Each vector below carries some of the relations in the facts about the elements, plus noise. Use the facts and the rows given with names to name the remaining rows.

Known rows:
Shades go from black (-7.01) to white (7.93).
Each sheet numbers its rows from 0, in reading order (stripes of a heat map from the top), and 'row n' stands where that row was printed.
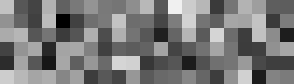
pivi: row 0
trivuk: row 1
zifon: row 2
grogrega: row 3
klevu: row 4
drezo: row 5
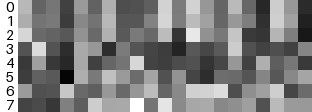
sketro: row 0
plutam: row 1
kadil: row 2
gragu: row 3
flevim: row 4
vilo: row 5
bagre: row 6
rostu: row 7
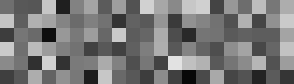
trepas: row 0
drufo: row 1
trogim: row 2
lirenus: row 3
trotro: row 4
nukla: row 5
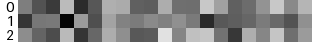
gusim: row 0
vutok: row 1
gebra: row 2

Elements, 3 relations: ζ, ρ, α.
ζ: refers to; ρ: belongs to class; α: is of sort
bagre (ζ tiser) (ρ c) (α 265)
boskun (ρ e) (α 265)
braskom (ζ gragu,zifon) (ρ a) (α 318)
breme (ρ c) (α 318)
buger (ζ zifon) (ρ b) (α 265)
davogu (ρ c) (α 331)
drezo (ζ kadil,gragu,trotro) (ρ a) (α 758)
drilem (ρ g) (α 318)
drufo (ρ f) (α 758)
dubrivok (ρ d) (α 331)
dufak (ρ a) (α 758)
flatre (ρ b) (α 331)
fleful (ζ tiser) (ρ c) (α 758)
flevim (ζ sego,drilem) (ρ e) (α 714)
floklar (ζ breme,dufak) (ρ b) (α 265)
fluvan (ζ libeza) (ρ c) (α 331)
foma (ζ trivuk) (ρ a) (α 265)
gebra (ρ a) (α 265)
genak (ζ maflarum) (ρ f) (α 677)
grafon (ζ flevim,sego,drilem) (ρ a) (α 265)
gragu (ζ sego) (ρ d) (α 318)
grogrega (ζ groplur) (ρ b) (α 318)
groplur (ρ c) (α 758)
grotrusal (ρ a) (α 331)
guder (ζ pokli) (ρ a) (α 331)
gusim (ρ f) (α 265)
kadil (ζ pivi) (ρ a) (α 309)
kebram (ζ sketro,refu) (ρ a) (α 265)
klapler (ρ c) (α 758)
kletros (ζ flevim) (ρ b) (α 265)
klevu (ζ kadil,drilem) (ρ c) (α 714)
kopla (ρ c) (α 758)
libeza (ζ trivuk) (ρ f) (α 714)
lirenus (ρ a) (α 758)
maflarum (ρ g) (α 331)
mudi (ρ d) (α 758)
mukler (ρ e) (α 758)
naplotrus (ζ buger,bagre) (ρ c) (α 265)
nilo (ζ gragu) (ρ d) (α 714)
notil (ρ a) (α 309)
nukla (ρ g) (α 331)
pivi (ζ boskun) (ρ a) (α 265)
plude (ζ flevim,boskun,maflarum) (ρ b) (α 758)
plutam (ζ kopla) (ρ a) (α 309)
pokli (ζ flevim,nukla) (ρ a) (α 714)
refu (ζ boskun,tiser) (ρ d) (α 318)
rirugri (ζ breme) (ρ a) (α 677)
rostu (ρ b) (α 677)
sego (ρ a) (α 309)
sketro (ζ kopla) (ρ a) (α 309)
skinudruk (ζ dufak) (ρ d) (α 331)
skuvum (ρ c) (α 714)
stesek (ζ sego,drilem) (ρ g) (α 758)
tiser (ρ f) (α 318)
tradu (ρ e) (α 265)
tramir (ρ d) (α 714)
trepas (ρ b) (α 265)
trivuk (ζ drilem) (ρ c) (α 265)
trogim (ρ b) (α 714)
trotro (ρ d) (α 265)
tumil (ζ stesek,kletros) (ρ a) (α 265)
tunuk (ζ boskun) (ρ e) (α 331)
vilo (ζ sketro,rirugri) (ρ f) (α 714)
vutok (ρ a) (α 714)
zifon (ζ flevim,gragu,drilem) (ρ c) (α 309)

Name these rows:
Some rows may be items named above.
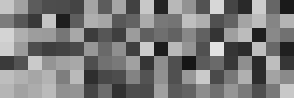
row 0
sego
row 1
gusim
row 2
drezo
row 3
sego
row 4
tunuk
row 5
plude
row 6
mudi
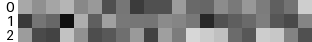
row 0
mudi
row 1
vutok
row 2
boskun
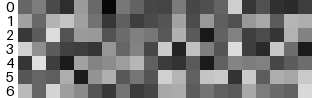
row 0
drilem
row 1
mukler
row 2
flatre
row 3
sego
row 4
nilo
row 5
floklar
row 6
dufak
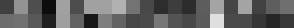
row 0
libeza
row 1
drilem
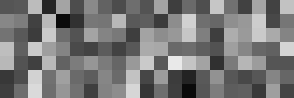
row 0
breme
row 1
trivuk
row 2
tradu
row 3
dufak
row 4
pivi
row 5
davogu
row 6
fluvan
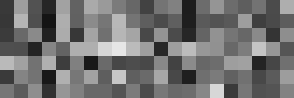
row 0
tramir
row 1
pokli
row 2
skuvum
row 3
genak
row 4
stesek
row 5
trogim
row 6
tiser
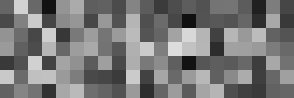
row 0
braskom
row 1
guder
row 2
naplotrus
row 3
kebram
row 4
grotrusal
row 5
fleful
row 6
refu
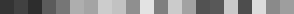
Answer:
rirugri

